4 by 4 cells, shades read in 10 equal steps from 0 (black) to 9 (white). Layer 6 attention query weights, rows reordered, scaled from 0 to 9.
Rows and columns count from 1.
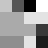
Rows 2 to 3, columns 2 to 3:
6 8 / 6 6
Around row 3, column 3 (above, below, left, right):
8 8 6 2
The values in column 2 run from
3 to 6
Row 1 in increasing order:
0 3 7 9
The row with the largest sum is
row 2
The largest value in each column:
7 6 8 9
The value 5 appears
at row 4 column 1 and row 4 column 2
